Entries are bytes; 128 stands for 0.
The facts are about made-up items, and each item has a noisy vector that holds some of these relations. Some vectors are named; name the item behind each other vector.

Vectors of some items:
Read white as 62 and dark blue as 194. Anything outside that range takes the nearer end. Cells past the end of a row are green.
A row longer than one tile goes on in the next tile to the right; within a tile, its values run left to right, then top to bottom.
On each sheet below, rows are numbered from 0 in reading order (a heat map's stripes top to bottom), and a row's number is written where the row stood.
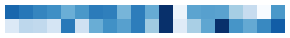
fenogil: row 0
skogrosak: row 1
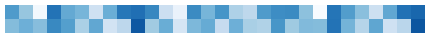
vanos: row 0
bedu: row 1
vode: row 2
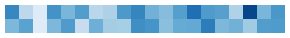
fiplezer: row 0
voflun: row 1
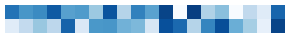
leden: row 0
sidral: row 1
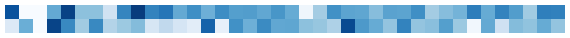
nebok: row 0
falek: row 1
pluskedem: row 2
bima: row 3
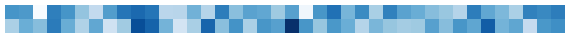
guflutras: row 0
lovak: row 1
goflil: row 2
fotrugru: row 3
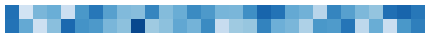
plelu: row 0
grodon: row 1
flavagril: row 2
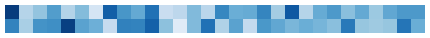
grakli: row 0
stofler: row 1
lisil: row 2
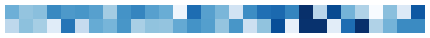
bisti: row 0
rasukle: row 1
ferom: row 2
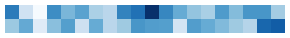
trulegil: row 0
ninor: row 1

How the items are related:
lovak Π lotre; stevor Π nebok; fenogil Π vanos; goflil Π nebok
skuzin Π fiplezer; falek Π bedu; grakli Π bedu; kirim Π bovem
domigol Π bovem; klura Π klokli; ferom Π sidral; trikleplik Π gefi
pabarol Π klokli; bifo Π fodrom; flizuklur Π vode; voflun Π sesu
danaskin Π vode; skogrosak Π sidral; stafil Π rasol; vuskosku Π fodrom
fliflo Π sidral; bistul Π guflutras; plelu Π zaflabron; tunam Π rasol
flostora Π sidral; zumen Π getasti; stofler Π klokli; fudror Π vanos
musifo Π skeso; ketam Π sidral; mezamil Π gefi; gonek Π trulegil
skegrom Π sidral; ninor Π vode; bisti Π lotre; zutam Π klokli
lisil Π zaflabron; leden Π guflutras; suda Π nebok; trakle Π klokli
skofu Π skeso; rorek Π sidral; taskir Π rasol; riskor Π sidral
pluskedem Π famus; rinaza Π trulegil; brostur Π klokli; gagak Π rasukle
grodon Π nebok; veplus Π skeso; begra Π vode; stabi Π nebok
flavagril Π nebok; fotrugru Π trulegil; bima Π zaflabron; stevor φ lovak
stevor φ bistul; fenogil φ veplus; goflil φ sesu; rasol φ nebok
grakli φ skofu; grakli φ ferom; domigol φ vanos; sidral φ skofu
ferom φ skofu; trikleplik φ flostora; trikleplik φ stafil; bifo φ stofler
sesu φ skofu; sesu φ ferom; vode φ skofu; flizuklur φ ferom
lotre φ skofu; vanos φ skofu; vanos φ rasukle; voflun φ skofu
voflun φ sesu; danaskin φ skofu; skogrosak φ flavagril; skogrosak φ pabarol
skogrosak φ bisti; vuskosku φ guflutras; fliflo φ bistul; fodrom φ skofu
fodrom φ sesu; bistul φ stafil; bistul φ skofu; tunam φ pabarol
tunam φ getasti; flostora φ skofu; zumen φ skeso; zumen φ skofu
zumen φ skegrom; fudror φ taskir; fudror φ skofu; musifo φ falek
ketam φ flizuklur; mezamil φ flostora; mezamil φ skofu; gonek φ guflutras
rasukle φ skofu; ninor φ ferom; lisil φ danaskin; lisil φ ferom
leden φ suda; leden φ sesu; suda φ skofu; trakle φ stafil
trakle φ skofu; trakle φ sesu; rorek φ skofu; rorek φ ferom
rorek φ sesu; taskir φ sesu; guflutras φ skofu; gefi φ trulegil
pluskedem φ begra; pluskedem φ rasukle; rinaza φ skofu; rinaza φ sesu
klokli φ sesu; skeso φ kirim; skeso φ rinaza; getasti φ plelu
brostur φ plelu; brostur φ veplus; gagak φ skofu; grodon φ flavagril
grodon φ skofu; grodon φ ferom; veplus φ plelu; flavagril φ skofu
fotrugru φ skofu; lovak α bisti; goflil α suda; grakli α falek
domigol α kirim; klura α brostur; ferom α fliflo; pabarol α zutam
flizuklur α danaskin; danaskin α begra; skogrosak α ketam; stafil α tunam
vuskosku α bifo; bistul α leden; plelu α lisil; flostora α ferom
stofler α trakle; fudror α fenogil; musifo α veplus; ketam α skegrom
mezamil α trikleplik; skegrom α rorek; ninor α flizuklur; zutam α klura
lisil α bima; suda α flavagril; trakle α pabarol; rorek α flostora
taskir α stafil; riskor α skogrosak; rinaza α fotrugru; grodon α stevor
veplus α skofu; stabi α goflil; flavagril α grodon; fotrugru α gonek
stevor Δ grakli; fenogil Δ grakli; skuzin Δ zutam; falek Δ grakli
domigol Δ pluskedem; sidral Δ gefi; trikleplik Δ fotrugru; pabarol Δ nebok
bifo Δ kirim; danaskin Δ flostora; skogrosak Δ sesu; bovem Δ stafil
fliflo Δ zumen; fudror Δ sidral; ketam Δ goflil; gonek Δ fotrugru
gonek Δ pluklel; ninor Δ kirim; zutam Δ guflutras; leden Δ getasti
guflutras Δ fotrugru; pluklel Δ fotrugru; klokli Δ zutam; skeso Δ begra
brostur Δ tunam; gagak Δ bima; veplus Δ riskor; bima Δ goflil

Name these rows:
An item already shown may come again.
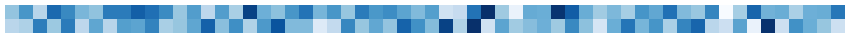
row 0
skofu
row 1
fudror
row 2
skuzin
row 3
sesu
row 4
domigol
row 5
begra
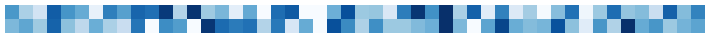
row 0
fodrom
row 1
fliflo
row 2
nebok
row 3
ketam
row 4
zumen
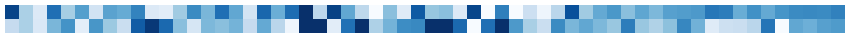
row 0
skeso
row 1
stafil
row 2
ferom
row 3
riskor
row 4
lisil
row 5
stevor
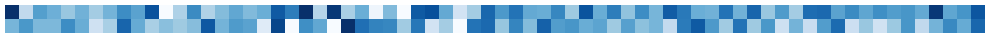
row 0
flizuklur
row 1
getasti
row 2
fliflo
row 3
pabarol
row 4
gagak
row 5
danaskin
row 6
brostur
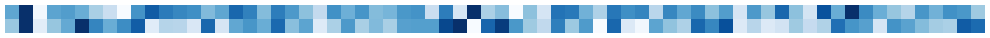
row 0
skogrosak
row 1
fenogil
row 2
pluklel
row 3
flostora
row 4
klokli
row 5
bovem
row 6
ninor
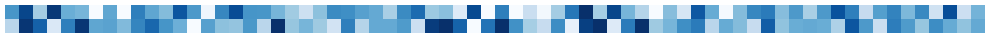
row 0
rorek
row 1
veplus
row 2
kirim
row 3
riskor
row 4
ferom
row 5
tunam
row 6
taskir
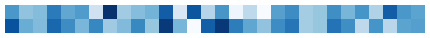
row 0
rinaza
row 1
skegrom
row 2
trakle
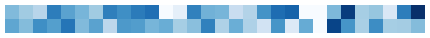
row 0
fotrugru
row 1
gefi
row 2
nebok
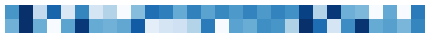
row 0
ketam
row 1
stevor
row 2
rorek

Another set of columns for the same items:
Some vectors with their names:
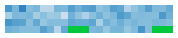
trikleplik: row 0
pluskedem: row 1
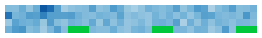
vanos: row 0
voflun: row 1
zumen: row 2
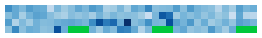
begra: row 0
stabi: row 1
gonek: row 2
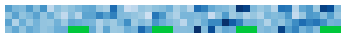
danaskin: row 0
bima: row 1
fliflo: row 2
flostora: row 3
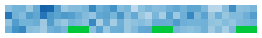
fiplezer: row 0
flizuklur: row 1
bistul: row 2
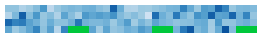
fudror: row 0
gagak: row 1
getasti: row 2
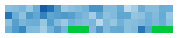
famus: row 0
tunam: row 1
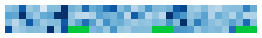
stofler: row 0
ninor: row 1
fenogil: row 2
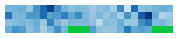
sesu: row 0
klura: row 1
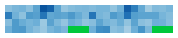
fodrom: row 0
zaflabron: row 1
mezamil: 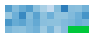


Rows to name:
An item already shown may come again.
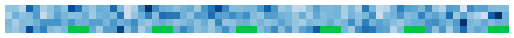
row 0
rorek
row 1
riskor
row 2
sesu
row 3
plelu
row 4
skogrosak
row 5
goflil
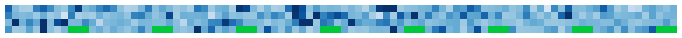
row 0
stevor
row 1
kirim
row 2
ferom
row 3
gefi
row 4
nebok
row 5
getasti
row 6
trakle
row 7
plelu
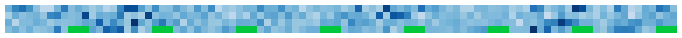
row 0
kirim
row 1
sidral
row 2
danaskin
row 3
flizuklur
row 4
klokli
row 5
bisti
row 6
ferom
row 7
skegrom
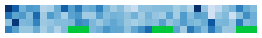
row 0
grakli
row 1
veplus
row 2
ketam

